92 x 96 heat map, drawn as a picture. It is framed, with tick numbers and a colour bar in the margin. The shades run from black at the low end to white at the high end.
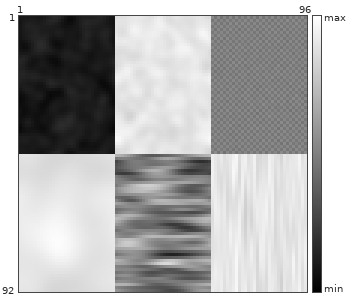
It is made of 2 by 3 panels. Panel 1,1: very low, blotchy, faint in contrast. Panel 1,2: very high, blotchy, faint in contrast. Panel 1,3: middling, checkered, faint in contrast. Panel 2,1: very high, smooth, faint in contrast. Panel 2,2: middling, streaked across, strong in contrast. Panel 2,3: very high, streaked downward, faint in contrast.
